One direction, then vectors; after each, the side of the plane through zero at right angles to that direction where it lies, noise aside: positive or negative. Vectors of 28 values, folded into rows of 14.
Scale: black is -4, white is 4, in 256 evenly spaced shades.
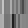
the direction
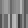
negative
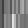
negative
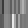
negative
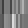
negative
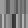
positive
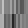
positive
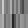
positive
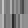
positive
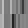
positive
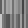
positive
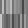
positive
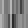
positive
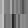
positive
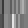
negative
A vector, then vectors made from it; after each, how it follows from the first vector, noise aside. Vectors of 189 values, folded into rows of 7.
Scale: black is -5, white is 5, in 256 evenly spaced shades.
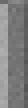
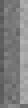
reversed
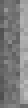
reversed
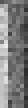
scaled up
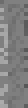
partly zeroed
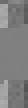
partly zeroed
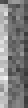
scaled up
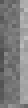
reversed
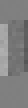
partly zeroed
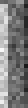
scaled up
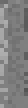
partly zeroed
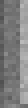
reversed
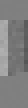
partly zeroed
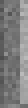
reversed
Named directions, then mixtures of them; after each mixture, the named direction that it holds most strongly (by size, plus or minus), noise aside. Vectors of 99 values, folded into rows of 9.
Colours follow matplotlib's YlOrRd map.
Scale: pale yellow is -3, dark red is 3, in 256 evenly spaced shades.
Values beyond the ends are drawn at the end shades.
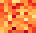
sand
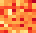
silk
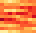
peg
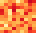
silk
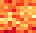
peg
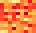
sand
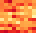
peg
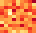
silk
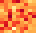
sand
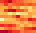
peg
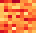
sand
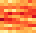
peg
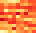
peg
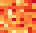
silk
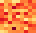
sand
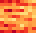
peg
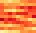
peg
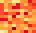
sand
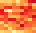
peg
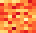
sand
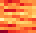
peg
